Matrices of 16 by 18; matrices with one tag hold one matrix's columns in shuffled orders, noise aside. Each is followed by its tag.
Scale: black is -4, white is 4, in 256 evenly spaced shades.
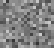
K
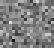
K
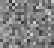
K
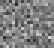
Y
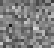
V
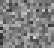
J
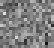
J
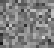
J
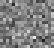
Y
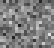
V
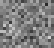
Y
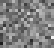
J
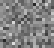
K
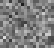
Y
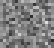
K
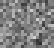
J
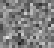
J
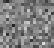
V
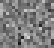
J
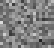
K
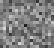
V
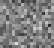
V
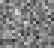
K
